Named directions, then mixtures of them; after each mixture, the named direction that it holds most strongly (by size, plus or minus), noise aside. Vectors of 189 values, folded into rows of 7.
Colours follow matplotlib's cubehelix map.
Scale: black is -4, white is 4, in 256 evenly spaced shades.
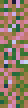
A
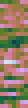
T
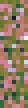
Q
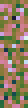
Q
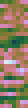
T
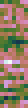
T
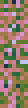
A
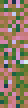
A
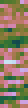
T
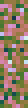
Q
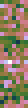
Q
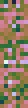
A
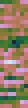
T
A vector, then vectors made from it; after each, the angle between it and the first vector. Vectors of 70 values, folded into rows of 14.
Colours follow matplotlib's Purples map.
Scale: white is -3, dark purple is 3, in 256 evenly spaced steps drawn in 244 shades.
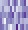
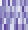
partly aligned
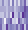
partly aligned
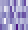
nearly parallel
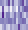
orthogonal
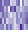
orthogonal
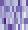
nearly opposite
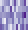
nearly parallel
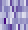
nearly opposite
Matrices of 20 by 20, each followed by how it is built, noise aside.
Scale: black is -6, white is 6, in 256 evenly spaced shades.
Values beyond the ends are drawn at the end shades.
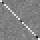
diagonal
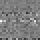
uneven rows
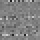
uneven rows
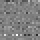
uneven rows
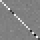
diagonal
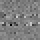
uneven rows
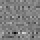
uneven rows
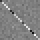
diagonal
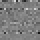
uneven rows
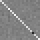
diagonal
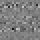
uneven rows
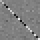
diagonal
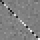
diagonal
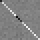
diagonal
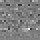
uneven rows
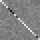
diagonal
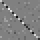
diagonal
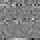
uneven rows
